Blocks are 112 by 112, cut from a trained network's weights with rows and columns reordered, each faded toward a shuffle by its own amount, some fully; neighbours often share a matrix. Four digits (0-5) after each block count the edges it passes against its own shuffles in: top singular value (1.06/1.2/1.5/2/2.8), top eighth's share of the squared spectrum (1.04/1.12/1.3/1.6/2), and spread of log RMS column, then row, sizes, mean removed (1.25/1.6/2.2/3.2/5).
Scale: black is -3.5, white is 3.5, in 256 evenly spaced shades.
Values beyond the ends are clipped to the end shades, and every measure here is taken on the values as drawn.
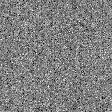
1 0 0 0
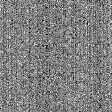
3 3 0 2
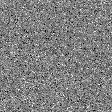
0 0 0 0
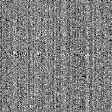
4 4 1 3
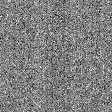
2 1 0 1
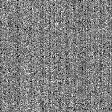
3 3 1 2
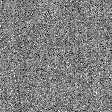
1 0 0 0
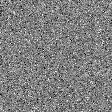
0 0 0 0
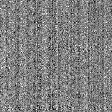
4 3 1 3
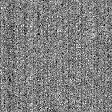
3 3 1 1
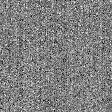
2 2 0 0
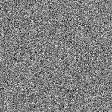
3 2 0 1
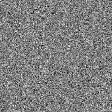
2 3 1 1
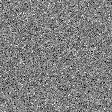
0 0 0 0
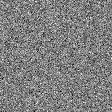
0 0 0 0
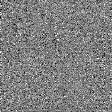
2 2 2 0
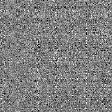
3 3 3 1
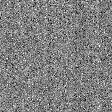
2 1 0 0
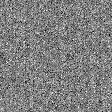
1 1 0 0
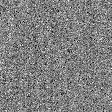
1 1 0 0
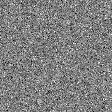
1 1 0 0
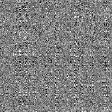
3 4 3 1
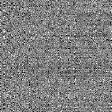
3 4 3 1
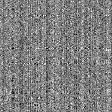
4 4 2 3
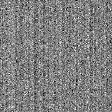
3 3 1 2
